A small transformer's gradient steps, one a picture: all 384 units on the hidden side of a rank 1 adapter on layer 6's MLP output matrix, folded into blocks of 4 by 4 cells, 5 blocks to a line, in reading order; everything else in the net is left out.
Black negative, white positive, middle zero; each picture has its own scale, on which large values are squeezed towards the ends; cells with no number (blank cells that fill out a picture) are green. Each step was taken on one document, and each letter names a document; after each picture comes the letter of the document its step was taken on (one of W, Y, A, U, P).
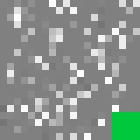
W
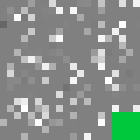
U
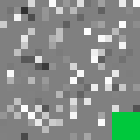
U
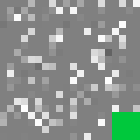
U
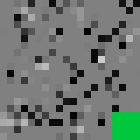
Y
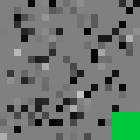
Y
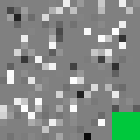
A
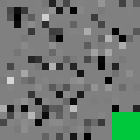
W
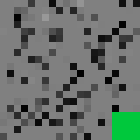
Y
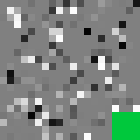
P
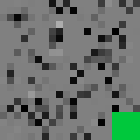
P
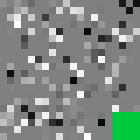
W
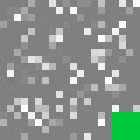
U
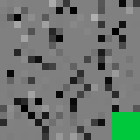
P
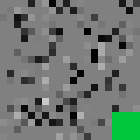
Y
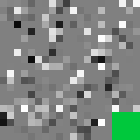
A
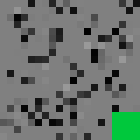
Y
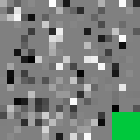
A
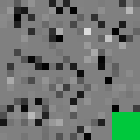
W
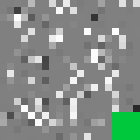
P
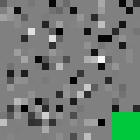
A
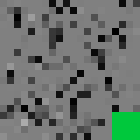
W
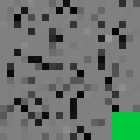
W
